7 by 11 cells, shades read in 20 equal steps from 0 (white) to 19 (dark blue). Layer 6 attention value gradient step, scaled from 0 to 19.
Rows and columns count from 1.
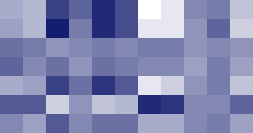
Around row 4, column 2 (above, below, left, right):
11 8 13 12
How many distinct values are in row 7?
6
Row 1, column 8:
2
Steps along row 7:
down up down up same down same up up down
